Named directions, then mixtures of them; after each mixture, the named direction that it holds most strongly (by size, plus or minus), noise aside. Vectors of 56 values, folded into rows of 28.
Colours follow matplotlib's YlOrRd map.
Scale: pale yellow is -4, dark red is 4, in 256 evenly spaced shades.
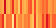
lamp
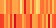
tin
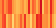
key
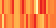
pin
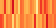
lamp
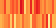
tin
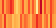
key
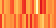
pin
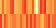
pin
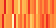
lamp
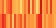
key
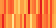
key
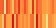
lamp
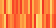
key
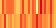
key
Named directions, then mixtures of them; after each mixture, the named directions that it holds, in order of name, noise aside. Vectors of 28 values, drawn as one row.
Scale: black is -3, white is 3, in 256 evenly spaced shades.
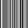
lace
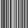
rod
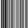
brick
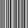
brick, rod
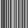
rod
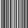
rod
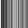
brick, rod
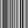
brick, lace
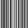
rod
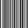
lace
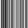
brick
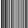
brick, lace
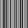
lace, rod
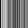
brick, rod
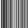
brick, rod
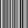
lace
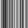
brick, lace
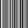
lace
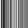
brick, rod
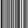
lace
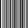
brick, lace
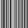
rod
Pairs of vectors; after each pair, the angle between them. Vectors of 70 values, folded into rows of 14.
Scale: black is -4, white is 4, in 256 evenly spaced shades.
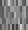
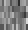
partly opposed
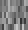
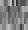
orthogonal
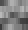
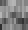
nearly parallel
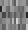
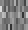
partly opposed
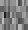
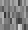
nearly parallel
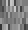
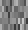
partly opposed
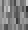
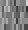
nearly parallel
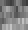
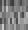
partly aligned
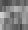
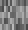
partly aligned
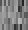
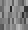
orthogonal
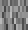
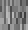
orthogonal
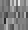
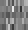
partly aligned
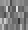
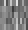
orthogonal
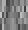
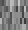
partly opposed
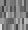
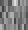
orthogonal
